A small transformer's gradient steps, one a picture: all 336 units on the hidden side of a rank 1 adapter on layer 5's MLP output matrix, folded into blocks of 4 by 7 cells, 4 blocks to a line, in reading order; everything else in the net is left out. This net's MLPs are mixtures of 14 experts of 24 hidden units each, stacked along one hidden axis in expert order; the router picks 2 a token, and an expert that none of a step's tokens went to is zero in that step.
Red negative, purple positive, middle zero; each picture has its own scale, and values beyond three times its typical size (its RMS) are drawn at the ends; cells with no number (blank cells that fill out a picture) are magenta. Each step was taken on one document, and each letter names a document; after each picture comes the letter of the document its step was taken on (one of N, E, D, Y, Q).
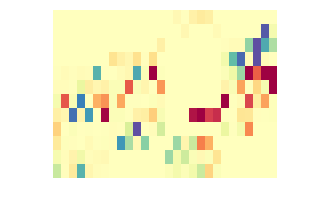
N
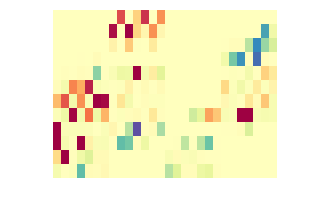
N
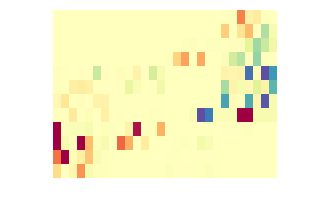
N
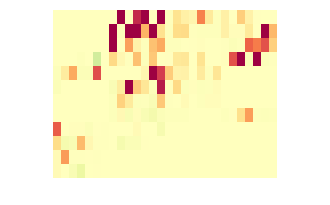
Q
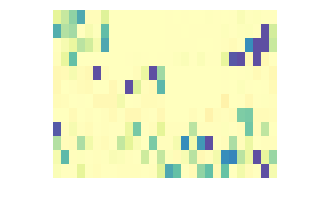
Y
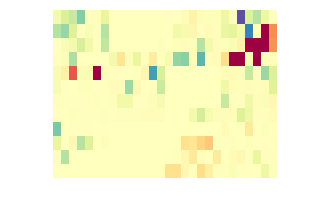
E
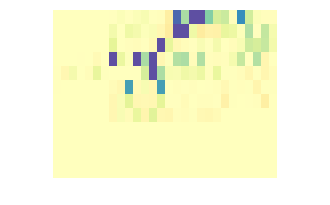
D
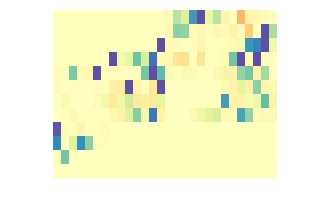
D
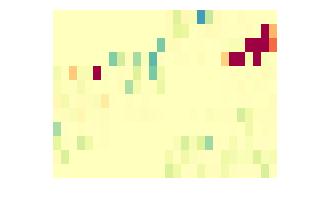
E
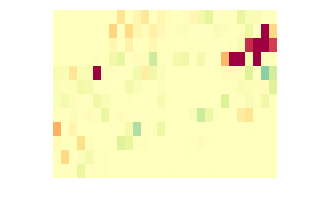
E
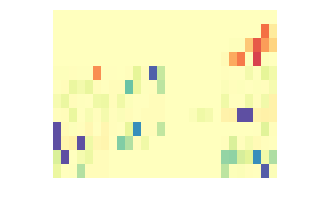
Y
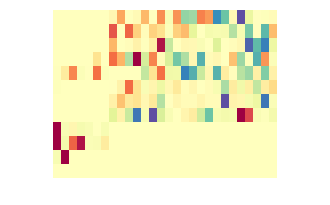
D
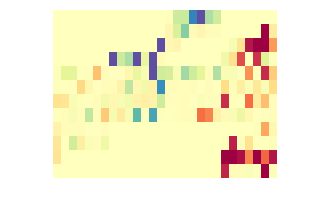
D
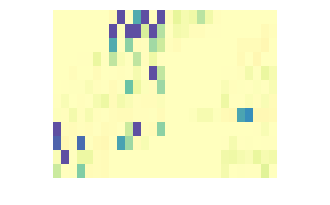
Y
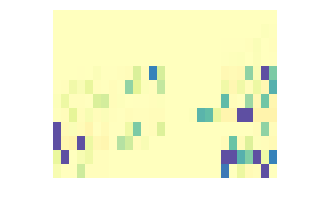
Y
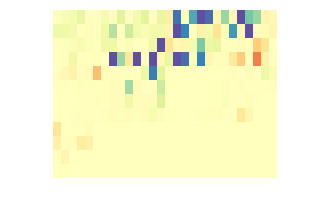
E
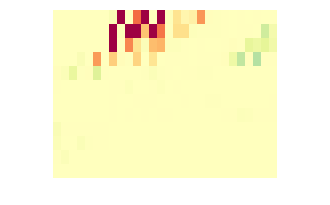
Q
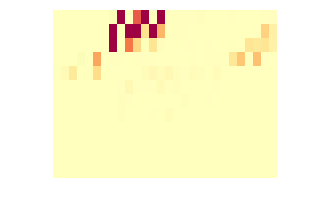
Q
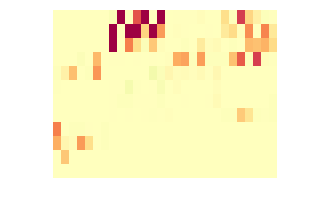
Q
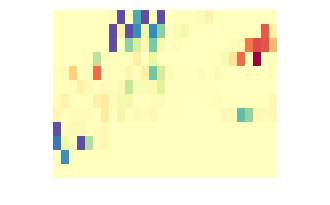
Q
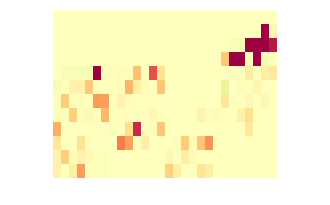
N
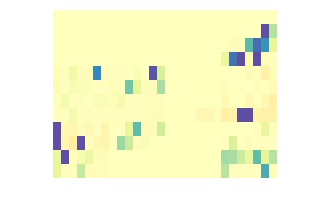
Y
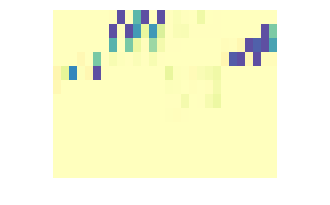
Q
